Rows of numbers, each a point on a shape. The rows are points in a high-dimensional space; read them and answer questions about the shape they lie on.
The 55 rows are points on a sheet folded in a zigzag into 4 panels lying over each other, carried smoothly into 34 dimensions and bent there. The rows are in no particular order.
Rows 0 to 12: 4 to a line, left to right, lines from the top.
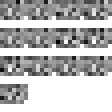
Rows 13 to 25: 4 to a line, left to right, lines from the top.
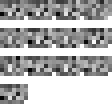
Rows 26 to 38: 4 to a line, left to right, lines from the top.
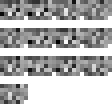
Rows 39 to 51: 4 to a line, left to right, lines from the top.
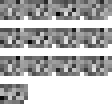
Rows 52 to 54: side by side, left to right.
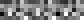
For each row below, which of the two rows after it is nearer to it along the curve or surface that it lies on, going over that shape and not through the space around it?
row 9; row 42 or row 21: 21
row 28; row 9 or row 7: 7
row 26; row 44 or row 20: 44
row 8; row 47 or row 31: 47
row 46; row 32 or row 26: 32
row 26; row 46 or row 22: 22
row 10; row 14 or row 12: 14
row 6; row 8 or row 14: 8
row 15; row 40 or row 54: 54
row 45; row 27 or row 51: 27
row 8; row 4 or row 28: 28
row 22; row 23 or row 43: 43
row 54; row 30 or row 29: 30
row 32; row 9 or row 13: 9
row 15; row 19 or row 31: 19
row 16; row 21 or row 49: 49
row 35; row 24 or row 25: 25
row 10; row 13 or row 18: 18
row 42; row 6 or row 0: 0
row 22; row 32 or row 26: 26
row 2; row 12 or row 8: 12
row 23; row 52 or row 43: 52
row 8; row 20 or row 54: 54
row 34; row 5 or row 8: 8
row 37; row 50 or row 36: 50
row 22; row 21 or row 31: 31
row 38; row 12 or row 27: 27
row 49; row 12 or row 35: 35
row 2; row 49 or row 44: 44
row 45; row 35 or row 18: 18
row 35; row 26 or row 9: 26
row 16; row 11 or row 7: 11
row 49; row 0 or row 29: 0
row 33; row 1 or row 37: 1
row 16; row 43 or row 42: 42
